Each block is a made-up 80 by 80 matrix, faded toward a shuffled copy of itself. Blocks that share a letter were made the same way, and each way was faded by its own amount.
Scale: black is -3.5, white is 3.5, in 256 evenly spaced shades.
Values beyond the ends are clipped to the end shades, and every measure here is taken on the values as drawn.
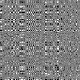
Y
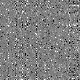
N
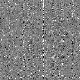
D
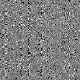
D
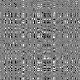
Y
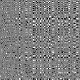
Y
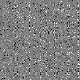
N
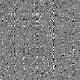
N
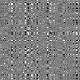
Y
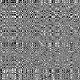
Y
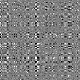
Y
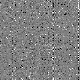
N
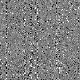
D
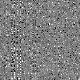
D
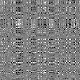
Y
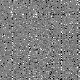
N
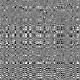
Y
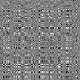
Y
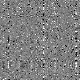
N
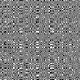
Y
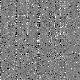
N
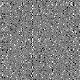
N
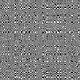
Y
